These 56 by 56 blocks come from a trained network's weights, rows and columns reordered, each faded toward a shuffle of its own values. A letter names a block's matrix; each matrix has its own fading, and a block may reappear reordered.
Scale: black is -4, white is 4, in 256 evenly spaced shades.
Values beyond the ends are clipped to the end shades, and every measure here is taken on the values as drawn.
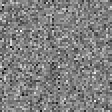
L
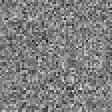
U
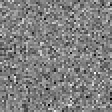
L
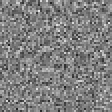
U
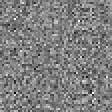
U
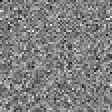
U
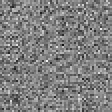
U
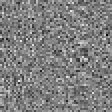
U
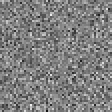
U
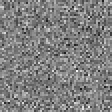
U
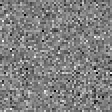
L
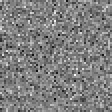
L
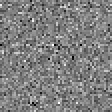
L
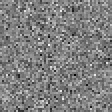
L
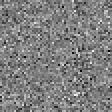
L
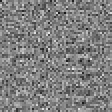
U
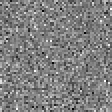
L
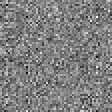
U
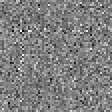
L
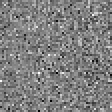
L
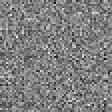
U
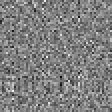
U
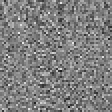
U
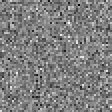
L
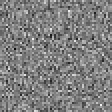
U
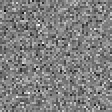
L
